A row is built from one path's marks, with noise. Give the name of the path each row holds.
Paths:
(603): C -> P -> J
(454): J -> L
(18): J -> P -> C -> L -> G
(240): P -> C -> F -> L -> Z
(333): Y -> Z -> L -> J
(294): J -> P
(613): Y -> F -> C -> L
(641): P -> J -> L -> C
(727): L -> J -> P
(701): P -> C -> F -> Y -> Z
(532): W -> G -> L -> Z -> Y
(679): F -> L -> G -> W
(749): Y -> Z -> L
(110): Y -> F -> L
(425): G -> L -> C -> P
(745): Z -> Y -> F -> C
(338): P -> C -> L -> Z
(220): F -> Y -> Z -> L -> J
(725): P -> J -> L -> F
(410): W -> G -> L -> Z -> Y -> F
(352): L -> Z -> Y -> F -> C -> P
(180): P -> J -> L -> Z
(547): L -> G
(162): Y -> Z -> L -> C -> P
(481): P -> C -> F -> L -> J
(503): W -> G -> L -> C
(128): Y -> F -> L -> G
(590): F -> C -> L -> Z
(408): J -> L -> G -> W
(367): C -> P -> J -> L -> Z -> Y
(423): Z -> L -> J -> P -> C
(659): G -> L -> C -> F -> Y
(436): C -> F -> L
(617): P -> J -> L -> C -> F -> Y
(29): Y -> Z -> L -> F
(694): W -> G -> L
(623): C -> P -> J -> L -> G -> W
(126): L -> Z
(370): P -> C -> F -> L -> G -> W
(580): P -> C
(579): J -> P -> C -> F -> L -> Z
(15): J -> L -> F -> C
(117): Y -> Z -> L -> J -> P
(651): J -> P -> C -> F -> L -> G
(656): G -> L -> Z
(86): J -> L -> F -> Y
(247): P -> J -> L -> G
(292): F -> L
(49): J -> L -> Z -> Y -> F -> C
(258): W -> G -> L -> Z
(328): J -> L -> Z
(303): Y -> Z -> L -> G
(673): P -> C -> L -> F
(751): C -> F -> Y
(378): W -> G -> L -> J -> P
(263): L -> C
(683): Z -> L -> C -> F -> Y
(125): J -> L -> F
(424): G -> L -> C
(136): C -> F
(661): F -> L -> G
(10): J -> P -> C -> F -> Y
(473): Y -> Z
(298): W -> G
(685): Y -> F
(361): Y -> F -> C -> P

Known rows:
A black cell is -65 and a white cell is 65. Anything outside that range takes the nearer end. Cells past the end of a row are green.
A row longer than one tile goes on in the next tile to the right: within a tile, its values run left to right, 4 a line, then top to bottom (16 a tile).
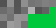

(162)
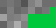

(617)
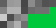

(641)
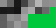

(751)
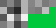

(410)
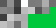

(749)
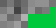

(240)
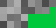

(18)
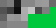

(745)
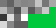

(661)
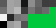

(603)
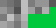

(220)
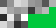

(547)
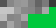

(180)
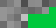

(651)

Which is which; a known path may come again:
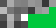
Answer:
(503)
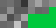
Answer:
(673)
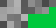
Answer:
(18)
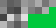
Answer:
(128)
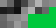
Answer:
(751)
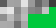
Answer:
(328)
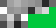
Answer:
(408)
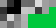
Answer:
(685)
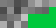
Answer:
(436)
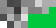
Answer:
(292)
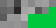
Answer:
(683)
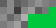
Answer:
(240)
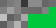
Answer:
(481)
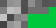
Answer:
(641)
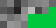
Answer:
(701)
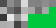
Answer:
(303)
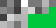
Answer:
(749)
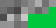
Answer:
(659)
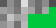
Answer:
(333)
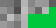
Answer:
(220)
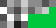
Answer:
(258)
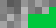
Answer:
(86)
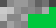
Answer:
(180)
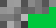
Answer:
(425)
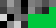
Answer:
(580)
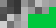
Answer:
(110)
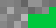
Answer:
(15)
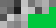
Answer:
(29)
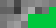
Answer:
(352)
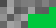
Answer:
(338)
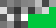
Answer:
(679)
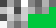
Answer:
(126)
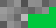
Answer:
(651)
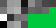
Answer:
(603)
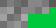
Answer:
(579)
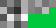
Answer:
(410)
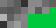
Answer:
(10)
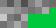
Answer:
(725)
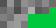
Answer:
(162)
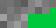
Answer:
(617)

